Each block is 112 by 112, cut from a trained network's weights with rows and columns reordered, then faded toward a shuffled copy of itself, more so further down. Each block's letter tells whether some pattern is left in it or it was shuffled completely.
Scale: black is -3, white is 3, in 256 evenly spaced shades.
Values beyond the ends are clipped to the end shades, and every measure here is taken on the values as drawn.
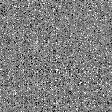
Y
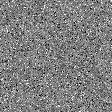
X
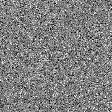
Y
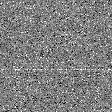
Y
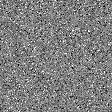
X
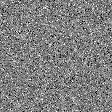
X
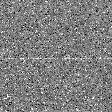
Y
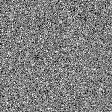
X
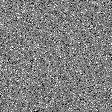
X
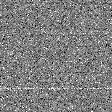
Y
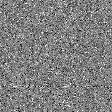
Y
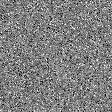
X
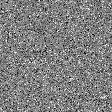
Y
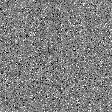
Y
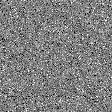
Y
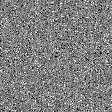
Y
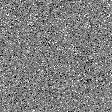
X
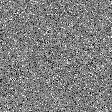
X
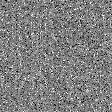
Y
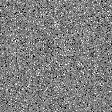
Y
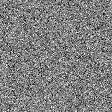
Y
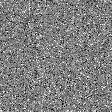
Y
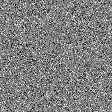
X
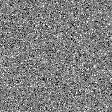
Y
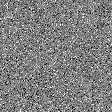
X
